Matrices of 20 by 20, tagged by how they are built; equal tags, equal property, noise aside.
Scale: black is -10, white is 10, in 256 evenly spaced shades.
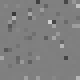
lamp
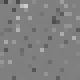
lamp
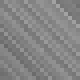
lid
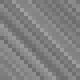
lid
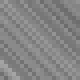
lid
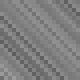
lid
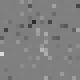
lamp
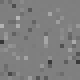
lamp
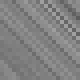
lid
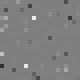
lamp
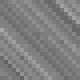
lid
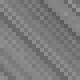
lid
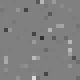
lamp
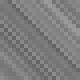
lid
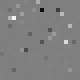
lamp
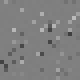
lamp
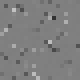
lamp
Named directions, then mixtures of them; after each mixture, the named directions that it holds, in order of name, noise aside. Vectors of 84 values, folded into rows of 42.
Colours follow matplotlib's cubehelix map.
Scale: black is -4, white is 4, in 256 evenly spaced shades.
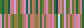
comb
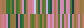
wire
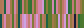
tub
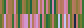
comb, tub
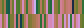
comb, wire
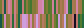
tub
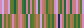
comb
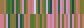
wire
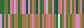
comb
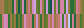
tub, wire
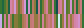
comb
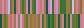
comb, wire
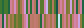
comb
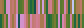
tub, wire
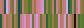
tub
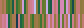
wire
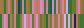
tub, wire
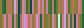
comb, tub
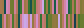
tub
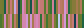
comb, tub
